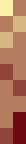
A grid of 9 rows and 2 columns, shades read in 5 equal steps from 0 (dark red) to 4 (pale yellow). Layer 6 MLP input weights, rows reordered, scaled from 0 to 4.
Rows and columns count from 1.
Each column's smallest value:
1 0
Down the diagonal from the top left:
4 3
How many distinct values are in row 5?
2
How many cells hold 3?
2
